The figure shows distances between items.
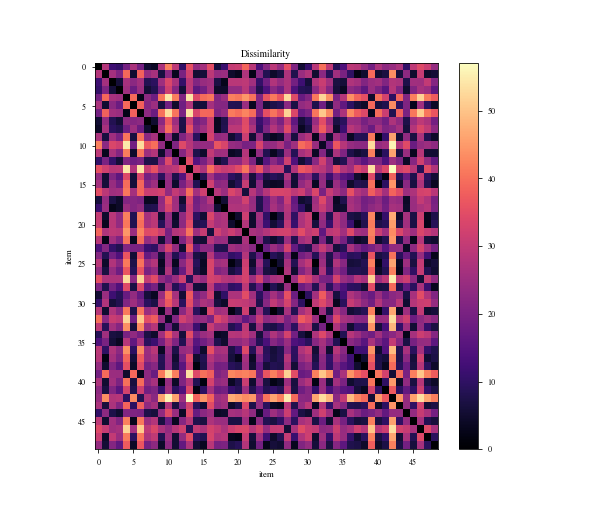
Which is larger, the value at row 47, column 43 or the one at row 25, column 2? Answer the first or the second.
the second
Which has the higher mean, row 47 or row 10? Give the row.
10
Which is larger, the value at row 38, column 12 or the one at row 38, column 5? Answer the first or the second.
the first
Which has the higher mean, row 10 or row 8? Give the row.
10
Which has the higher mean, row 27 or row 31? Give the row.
27
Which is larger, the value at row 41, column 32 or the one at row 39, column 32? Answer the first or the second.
the second
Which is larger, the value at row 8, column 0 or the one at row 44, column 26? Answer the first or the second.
the second
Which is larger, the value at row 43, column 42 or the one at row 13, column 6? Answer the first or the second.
the second
